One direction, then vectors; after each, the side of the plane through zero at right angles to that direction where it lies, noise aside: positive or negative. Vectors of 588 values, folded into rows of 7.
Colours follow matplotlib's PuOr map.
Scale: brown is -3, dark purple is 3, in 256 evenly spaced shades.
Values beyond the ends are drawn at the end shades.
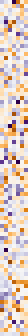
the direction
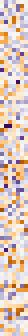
positive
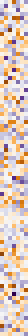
negative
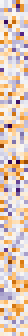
positive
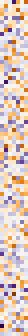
positive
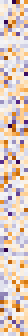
positive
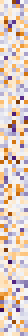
negative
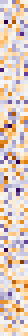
positive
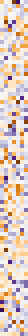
negative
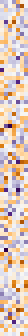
positive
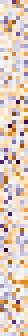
positive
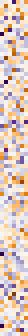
positive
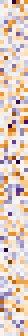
positive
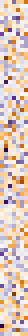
positive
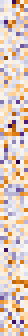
positive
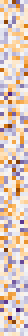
negative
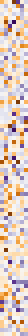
negative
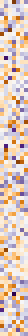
negative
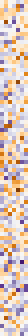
negative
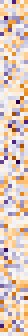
positive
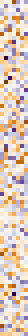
negative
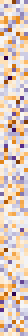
negative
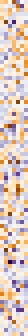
negative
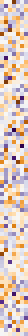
negative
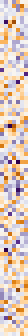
positive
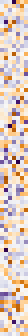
positive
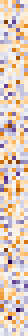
negative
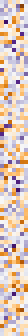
positive
